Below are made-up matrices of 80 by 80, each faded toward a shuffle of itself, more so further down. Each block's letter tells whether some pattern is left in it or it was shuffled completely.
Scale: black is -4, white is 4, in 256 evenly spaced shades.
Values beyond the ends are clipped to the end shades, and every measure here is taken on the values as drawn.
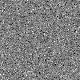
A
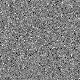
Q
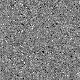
Q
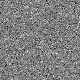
A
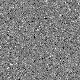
Q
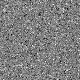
A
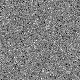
A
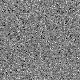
Q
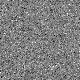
A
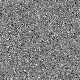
A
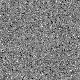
A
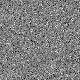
Q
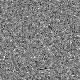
A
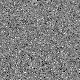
A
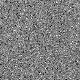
Q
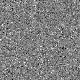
Q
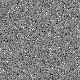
A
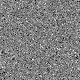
A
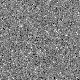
Q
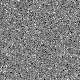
A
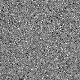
Q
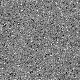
A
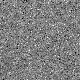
A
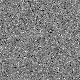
A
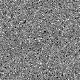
Q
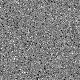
A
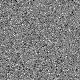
A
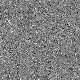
A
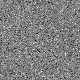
Q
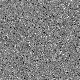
A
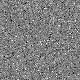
A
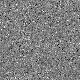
A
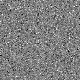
Q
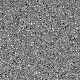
A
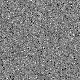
A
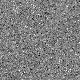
A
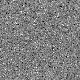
Q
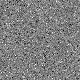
A
